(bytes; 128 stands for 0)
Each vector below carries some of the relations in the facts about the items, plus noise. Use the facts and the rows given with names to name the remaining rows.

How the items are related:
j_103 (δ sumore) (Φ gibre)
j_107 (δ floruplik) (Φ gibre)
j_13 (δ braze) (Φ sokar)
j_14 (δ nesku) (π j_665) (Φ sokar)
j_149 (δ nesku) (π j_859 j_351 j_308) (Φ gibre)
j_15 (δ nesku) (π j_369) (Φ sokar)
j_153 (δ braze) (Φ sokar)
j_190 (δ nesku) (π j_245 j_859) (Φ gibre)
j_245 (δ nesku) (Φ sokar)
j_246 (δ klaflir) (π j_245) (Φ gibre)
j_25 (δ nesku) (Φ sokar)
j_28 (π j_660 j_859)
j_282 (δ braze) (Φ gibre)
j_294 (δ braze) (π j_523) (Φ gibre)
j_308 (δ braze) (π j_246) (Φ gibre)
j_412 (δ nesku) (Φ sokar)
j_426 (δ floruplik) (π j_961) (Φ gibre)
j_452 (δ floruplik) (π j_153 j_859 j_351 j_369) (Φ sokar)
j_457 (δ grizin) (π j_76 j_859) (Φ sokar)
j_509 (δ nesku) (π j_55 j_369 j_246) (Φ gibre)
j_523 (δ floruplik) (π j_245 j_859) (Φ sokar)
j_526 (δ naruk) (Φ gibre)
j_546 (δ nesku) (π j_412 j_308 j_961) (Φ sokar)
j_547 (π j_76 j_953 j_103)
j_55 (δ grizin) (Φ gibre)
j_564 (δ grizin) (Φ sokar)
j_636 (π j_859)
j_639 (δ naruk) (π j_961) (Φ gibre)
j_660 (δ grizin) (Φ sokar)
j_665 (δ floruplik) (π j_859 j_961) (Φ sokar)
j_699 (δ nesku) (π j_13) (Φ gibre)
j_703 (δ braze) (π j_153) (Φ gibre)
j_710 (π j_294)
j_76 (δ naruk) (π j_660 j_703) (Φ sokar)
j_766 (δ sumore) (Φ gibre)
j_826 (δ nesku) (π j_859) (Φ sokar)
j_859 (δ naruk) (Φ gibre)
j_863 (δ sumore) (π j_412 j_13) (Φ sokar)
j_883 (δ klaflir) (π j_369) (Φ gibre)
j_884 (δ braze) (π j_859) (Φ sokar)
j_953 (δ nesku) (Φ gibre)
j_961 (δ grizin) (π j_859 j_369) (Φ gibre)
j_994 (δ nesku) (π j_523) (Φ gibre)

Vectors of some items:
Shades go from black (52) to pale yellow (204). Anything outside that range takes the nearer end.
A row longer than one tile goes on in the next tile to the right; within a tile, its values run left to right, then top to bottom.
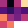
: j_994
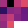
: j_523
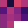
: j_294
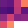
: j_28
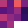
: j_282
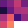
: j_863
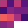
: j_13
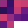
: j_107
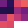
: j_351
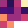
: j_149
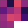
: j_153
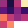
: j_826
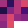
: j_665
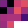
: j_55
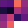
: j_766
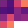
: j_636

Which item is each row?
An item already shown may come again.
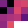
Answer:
j_55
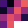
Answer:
j_660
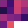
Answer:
j_526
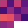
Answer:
j_13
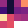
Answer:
j_412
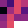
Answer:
j_883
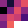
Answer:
j_961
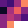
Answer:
j_457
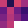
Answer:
j_294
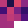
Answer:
j_308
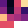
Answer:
j_953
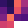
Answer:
j_103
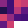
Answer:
j_107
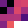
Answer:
j_55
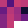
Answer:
j_884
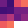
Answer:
j_710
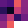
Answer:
j_766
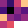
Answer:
j_25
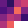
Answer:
j_76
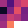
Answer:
j_639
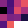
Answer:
j_564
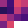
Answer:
j_107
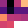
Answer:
j_245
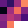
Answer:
j_457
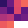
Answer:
j_547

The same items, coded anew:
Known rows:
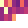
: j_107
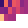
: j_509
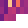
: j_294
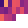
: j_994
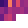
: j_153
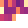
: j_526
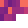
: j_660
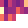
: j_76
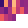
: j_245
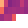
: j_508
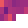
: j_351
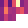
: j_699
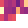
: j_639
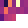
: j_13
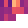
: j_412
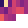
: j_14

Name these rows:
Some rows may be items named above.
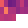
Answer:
j_547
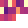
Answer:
j_859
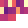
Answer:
j_859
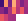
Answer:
j_245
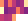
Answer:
j_526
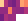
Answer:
j_564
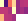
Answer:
j_246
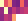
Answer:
j_107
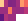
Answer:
j_564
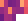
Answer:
j_961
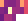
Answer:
j_55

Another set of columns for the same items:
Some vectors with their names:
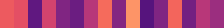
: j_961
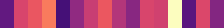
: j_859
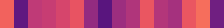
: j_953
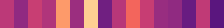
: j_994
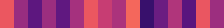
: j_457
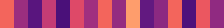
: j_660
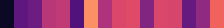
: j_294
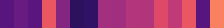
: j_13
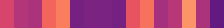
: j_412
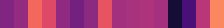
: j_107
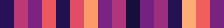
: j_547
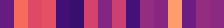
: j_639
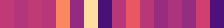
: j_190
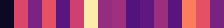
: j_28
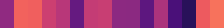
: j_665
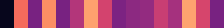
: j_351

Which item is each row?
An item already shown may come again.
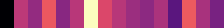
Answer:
j_710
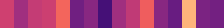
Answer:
j_699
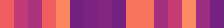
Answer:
j_412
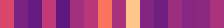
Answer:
j_564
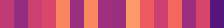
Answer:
j_245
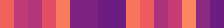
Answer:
j_412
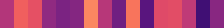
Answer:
j_246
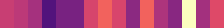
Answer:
j_766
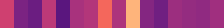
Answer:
j_564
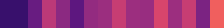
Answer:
j_282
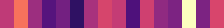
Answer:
j_863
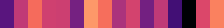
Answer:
j_523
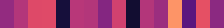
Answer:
j_76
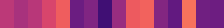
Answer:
j_699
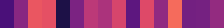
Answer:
j_526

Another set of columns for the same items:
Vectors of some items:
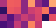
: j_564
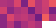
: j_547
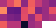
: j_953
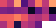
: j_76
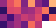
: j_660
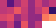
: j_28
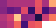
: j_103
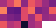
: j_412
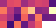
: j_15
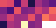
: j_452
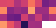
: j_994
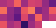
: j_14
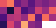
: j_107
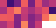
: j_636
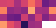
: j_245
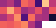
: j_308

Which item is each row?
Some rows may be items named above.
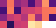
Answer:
j_883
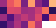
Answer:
j_660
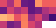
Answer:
j_639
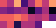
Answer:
j_76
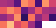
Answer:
j_294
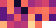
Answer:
j_246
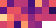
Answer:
j_859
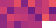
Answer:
j_547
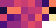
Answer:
j_457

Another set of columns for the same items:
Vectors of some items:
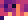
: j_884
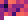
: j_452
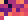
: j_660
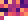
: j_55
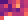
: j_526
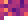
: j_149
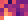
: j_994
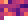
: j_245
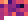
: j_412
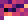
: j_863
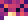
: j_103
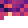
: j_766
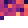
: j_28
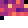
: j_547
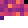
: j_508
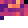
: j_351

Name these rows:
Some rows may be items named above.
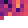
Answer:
j_76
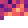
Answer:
j_294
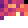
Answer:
j_710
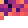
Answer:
j_660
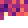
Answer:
j_523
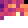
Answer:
j_710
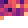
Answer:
j_639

